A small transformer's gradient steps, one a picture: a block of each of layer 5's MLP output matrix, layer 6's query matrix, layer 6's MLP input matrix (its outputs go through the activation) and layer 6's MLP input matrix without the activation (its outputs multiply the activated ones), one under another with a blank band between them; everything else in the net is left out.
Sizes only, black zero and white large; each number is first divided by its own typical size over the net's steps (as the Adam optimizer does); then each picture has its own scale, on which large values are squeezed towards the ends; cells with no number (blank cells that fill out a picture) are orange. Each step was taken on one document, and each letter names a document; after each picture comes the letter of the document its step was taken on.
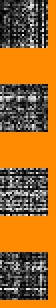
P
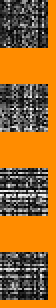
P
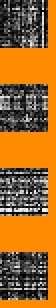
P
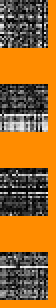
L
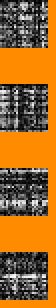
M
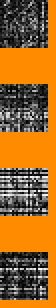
P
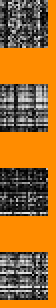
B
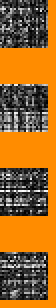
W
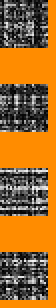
M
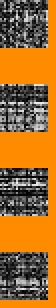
B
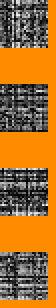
B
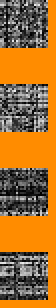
B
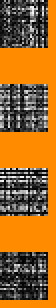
P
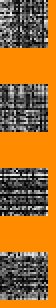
L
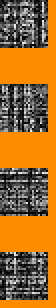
M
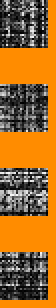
P
